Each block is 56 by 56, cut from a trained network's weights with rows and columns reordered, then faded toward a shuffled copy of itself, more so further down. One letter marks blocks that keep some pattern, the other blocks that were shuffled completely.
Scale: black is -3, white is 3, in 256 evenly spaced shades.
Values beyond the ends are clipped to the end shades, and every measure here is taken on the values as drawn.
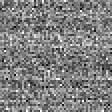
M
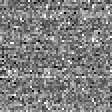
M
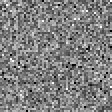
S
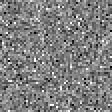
S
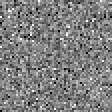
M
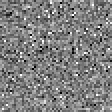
S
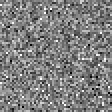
S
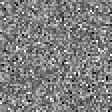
S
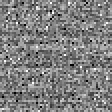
M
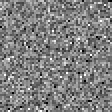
S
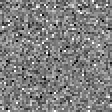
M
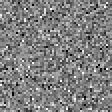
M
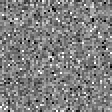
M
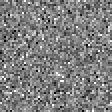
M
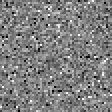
S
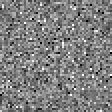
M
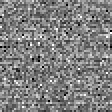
M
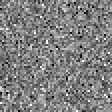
S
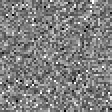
S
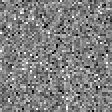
S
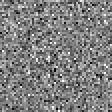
M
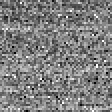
M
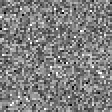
S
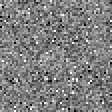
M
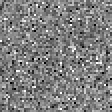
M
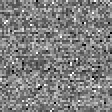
M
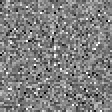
S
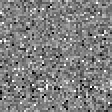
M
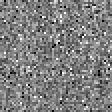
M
